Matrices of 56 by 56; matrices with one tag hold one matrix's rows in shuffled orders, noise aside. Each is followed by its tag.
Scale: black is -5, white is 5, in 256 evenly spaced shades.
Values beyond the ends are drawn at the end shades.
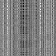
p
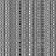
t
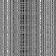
p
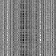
p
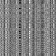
t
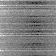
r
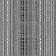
p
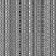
t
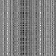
p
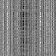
p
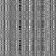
t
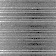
r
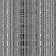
p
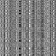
t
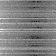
r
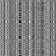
t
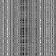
p
